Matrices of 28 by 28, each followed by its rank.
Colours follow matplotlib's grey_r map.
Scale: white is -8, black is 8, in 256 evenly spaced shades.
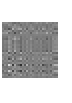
two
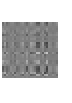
two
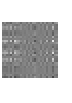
two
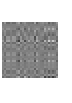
two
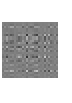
two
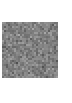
full rank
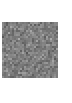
full rank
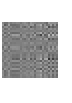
two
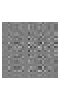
two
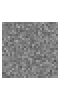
full rank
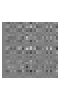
two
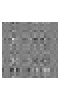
two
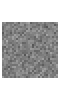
full rank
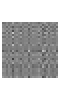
two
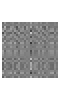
two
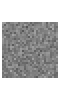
full rank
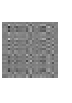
two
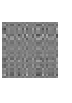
two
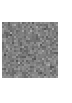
full rank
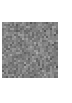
full rank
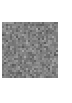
full rank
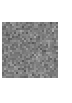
full rank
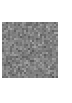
full rank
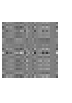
two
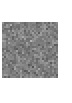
full rank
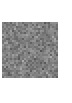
full rank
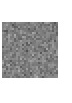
full rank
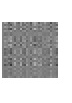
two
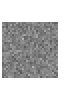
full rank
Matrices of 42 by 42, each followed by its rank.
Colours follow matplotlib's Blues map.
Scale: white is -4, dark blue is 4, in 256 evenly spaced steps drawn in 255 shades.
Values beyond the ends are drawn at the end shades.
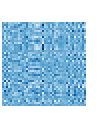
five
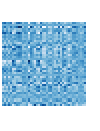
three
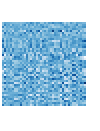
five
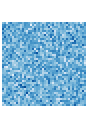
full rank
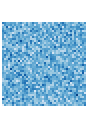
full rank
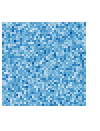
full rank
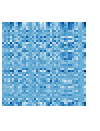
three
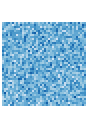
full rank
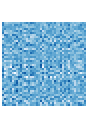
five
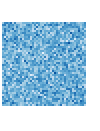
full rank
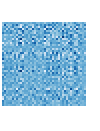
five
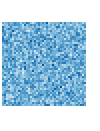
full rank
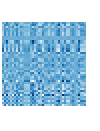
three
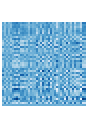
three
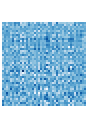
five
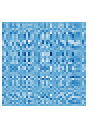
three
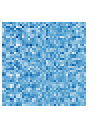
five
